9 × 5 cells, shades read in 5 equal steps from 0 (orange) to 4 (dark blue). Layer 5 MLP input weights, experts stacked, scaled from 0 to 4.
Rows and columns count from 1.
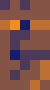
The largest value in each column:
3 4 4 3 3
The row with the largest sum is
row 6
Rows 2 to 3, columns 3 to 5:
2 2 2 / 4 1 1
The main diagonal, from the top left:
3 2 4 2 2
